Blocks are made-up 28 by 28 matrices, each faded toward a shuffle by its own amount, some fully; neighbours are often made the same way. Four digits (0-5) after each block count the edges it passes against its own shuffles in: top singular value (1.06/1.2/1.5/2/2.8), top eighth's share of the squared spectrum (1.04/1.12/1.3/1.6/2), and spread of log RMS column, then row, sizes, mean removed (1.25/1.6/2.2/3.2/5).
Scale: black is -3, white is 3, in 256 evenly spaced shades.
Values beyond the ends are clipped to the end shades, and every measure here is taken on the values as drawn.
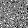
0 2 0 0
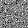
1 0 1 0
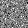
0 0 0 0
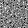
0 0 0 0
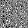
1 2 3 0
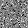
0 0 0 0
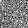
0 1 1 0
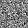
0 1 0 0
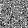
0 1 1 0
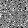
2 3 0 0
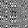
4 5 3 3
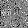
2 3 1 0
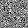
1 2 1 0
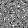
1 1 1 0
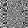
3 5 2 2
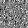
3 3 1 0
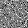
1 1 0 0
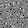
0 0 0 0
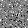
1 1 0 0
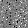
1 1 1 0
